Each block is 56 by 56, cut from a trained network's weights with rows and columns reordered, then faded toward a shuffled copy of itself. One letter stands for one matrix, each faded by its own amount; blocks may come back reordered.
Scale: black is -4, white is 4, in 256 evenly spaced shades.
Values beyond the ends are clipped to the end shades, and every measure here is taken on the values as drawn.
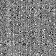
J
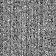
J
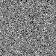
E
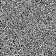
E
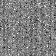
J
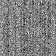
J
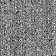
J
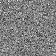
E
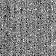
J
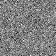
E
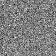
E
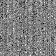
J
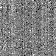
J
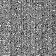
J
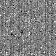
J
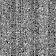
J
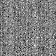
J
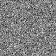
E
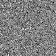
E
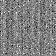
J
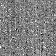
J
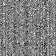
J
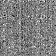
J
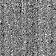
J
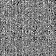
J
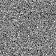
E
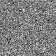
E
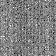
J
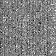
J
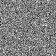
E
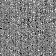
J
